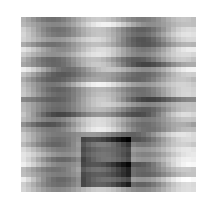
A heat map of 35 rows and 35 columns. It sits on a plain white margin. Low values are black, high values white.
Stripes: upright, repeating 2 times. Ninth with the lowest average: bottom middle. Histogram: bell-shaped. Odd patch: lower, in the bottom middle.
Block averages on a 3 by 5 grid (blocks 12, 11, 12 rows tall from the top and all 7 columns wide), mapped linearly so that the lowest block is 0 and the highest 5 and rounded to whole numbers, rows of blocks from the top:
32414 | 22414 | 31015
